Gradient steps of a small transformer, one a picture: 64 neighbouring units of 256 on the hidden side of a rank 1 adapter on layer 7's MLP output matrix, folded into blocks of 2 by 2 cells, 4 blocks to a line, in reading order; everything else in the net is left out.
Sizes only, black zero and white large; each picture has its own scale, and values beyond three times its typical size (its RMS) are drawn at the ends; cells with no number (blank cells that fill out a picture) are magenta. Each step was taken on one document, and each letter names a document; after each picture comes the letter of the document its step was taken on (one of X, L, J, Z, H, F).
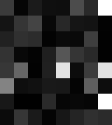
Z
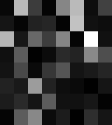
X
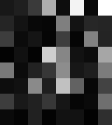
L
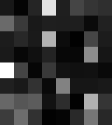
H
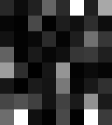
H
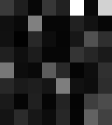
H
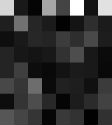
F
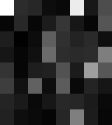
L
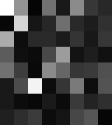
L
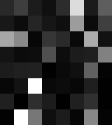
X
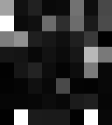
X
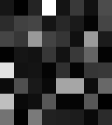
F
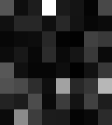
H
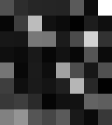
F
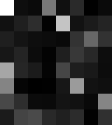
Z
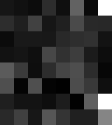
Z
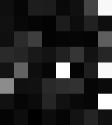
Z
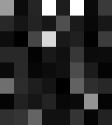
F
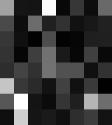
H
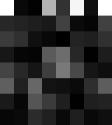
L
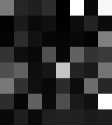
Z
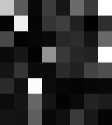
L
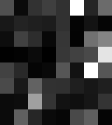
L
